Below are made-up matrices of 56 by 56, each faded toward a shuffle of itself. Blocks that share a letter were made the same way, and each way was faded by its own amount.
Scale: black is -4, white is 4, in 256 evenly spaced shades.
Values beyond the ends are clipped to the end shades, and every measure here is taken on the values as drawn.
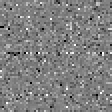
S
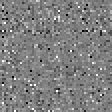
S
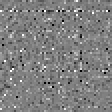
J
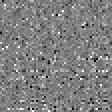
J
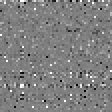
J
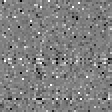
J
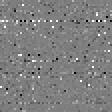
S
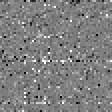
S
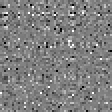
J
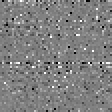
J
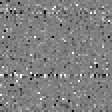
J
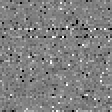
S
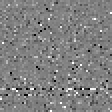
S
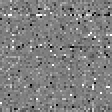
S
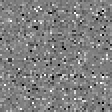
S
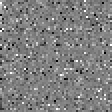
S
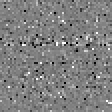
S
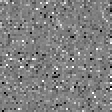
S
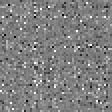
S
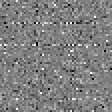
J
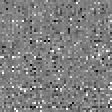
J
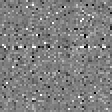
J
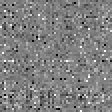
J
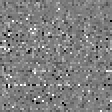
S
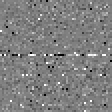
S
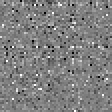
J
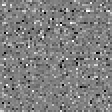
S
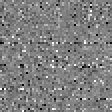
S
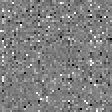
J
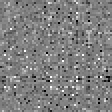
J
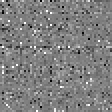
J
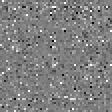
S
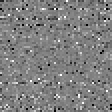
S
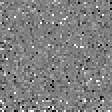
S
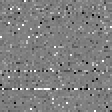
S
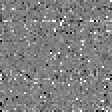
S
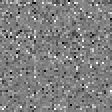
S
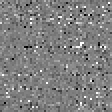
S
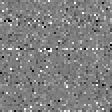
S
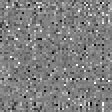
J
